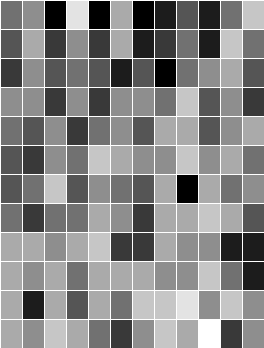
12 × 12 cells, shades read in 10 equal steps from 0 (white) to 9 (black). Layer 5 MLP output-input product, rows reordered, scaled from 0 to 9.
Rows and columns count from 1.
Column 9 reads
6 5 5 2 3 2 9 3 4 4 1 3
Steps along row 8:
up down same down up up down same down up up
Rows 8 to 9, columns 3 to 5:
5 5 3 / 4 3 2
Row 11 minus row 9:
0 5 -1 3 1 -2 -5 -1 -3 0 -6 -4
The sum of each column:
56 59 56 54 56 56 66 53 47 51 51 62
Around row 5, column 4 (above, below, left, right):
4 5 4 5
